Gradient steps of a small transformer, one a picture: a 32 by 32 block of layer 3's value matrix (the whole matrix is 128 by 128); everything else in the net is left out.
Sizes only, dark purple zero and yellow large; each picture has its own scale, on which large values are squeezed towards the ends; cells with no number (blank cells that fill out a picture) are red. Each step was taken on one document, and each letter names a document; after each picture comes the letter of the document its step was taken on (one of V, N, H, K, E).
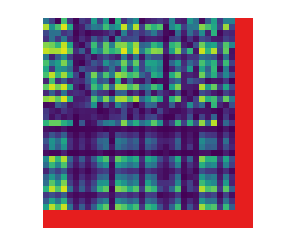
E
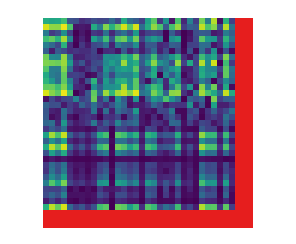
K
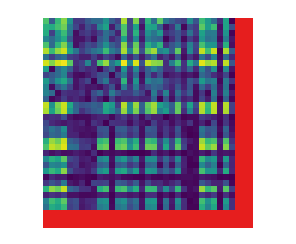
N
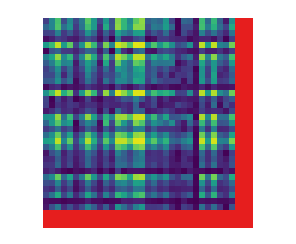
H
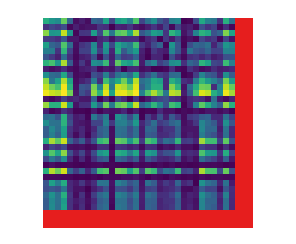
K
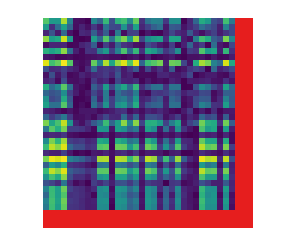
N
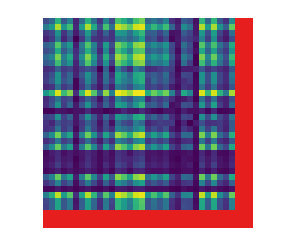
H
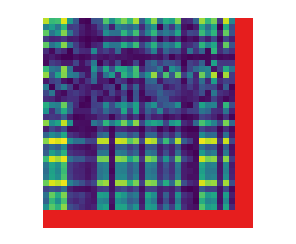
K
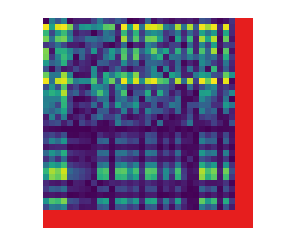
K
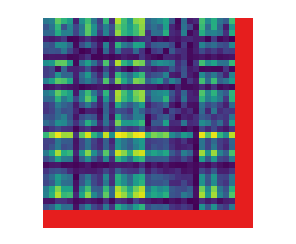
H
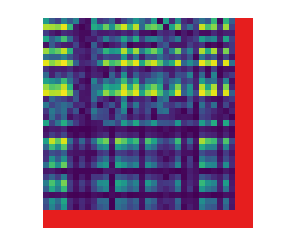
E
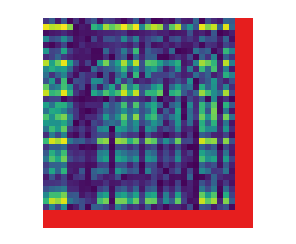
E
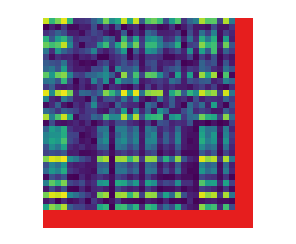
K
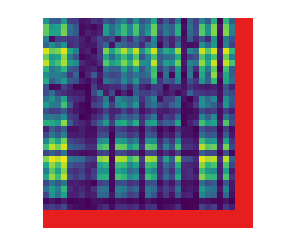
N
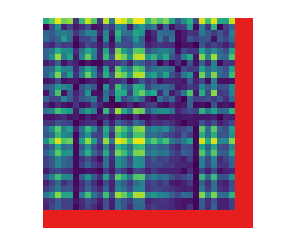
H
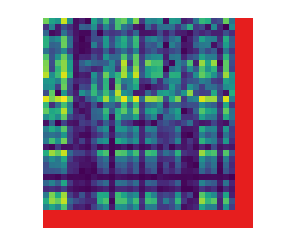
E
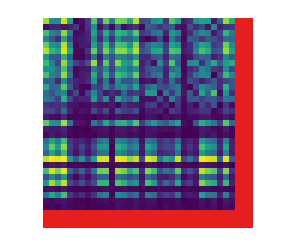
N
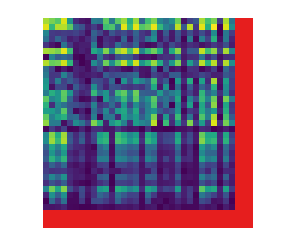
K
